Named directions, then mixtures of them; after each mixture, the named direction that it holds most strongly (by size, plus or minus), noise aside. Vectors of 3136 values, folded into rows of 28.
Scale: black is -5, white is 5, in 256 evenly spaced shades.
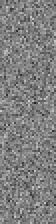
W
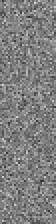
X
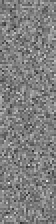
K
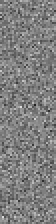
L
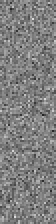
W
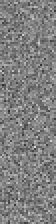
L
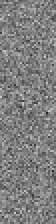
L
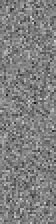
W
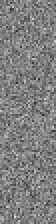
W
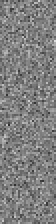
W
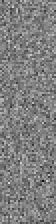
L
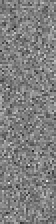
K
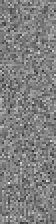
K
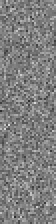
W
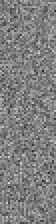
K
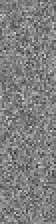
K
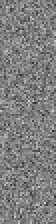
W
